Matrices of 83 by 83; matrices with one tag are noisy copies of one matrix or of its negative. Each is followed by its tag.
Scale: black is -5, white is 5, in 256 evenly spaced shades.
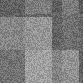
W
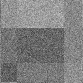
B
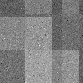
W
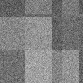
W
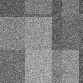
W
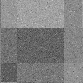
B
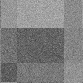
B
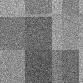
W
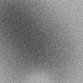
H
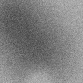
H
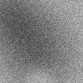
H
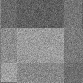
B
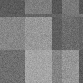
W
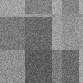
W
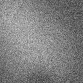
H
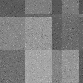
W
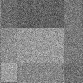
B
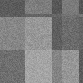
W
